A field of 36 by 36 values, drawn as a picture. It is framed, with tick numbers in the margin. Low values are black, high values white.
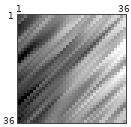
The grain runs diagonally up to the right. There are no lone odd cells. The bottom left is the ninth with the lowest average. There is an overall slope up to the right.
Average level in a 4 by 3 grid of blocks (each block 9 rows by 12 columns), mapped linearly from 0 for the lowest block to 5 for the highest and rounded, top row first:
1 3 4 | 1 2 5 | 0 3 5 | 0 3 4
